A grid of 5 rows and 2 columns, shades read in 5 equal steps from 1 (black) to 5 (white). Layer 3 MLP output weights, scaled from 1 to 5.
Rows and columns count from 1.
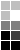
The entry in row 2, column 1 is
4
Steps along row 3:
same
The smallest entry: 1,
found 3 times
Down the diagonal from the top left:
4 5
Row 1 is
4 4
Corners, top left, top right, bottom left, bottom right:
4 4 1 1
